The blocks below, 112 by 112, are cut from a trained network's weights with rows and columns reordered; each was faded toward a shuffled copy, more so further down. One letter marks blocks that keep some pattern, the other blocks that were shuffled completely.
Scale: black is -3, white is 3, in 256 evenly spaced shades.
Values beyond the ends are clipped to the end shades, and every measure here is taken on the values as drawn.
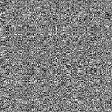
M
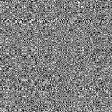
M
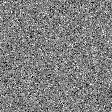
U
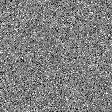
U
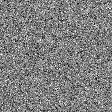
U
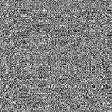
M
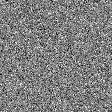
U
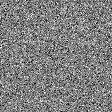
U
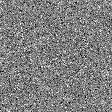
U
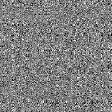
M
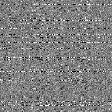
M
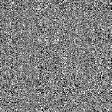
M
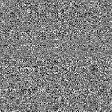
M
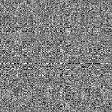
M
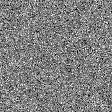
U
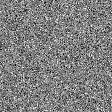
U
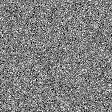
U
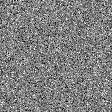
U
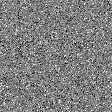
U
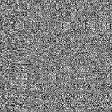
M
